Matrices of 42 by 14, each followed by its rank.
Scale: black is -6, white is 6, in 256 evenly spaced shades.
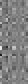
two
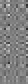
two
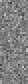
full rank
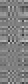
two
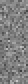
full rank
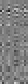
two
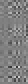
two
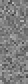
full rank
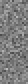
full rank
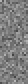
full rank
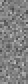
full rank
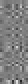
two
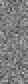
full rank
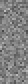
full rank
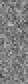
full rank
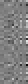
two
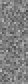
full rank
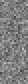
full rank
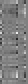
two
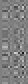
two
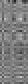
two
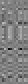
two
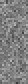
full rank
